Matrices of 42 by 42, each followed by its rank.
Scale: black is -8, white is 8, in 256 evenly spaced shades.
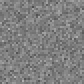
full rank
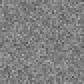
full rank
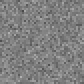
full rank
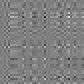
two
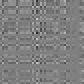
two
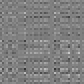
two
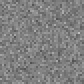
full rank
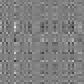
two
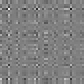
two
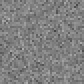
full rank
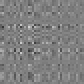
two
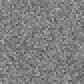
full rank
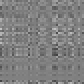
two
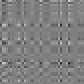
two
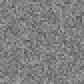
full rank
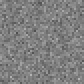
full rank
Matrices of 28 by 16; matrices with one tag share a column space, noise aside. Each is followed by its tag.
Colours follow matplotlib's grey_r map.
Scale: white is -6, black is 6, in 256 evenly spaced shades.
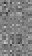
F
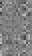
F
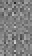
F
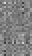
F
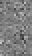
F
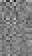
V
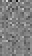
V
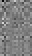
V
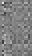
F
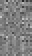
V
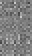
F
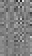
V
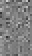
V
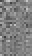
V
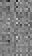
V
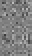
F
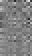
V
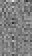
V
